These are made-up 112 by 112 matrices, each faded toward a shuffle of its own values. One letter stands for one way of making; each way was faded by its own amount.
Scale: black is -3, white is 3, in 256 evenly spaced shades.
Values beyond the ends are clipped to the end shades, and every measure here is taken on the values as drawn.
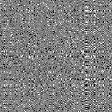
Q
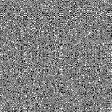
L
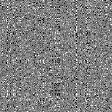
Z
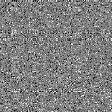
L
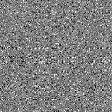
L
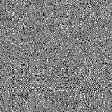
L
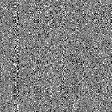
Z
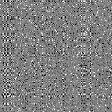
Q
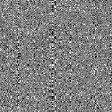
Z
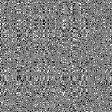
Q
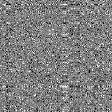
L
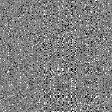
Z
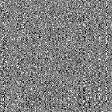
Z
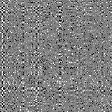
Q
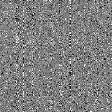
Z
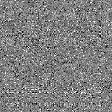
L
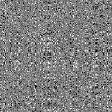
Z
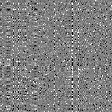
Q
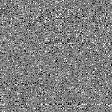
L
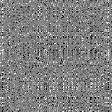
Q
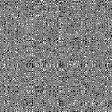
Q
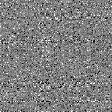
L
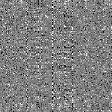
Z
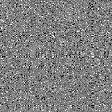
L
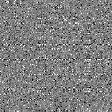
L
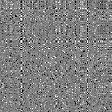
Q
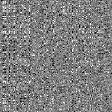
Z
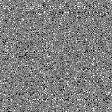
L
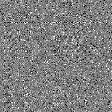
L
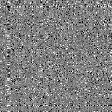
L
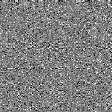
L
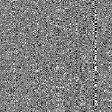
Z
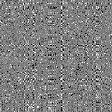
Q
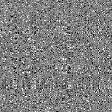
L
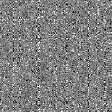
Z
